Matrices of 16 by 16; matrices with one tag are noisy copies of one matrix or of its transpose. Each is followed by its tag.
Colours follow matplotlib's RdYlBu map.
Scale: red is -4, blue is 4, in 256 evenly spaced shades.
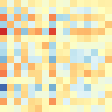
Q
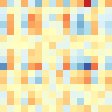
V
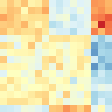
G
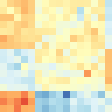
G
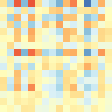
Q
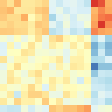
G
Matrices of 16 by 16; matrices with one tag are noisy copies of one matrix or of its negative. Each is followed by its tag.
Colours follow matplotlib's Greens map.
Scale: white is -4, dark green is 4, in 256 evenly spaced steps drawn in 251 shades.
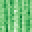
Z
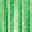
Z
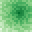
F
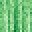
Z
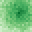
F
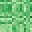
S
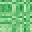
S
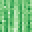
Z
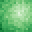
F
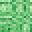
S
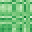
S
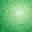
F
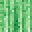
Z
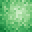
F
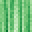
Z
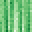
Z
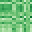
S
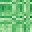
S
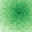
F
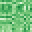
S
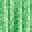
Z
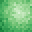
F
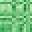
S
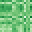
S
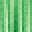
Z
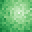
F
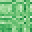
S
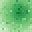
F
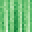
Z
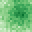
F
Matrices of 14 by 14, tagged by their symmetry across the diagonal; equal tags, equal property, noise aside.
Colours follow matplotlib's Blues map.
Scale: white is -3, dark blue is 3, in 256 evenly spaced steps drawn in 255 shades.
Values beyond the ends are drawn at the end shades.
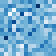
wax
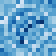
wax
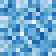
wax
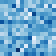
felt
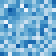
wax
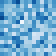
wax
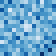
wax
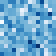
felt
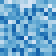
felt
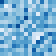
wax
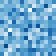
wax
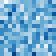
felt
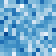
felt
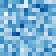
felt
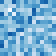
wax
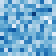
felt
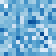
felt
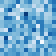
felt
